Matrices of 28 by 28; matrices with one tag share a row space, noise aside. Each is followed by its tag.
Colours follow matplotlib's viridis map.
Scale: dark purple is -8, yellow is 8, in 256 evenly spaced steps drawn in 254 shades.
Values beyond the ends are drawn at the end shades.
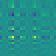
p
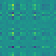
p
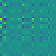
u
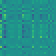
u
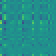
u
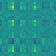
p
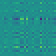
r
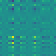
p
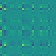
u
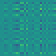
r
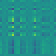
p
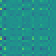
u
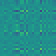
r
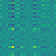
p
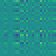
r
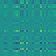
r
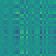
r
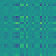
r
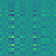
p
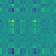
p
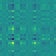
p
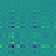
p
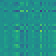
r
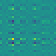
p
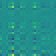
p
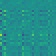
u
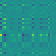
u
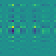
p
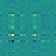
p
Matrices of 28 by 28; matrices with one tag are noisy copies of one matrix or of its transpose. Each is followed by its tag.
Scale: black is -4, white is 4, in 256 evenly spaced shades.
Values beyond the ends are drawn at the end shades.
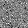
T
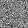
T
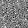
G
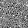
G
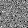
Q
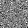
Q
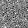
G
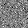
T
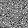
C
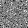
Q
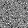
T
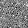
G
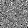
Q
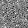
G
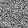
C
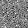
G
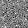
G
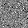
T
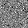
T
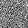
G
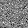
C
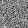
G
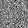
C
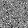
T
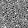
G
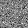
C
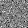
Q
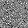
T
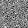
G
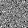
Q
